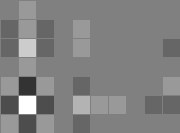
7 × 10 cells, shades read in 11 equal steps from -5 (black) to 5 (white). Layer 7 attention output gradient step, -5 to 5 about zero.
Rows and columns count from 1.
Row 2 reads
-1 1 -1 0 1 0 0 0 0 0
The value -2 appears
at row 6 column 1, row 6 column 3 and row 7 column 2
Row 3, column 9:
0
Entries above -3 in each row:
10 10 10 10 9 10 10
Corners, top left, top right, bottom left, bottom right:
0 0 1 0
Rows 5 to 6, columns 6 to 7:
0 0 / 1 1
